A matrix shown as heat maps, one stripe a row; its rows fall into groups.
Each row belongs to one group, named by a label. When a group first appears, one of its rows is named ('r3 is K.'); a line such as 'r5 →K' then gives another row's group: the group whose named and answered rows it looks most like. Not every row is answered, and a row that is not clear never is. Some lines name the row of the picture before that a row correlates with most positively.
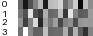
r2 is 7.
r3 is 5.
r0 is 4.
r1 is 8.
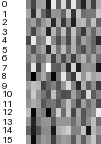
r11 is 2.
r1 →8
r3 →7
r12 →8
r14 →4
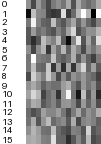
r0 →8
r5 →7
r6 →5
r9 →2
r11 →2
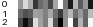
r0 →2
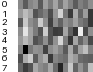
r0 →7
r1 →2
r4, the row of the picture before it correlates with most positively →0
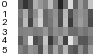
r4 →8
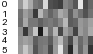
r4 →2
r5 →2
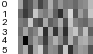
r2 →8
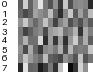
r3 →4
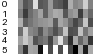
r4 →2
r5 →7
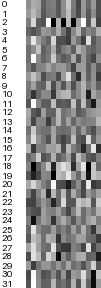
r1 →2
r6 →5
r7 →4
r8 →2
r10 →4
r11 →5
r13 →8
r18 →4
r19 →4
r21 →7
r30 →5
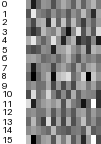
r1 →5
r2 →7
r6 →2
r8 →4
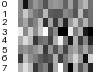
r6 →5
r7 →2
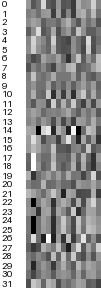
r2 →2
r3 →8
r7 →4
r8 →5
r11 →7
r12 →2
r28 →7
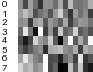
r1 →2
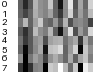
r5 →4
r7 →4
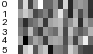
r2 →4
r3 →8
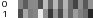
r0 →7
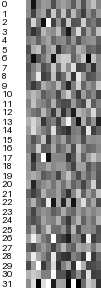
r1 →7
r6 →4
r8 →8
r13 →2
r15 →7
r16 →8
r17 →7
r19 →2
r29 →8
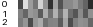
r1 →7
